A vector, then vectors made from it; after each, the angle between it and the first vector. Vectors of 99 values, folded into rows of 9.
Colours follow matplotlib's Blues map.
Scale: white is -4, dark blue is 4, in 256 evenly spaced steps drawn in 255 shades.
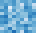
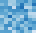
partly opposed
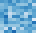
partly aligned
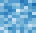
orthogonal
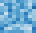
partly opposed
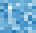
partly aligned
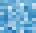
nearly parallel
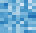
partly aligned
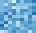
orthogonal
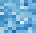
partly aligned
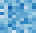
nearly opposite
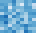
nearly parallel
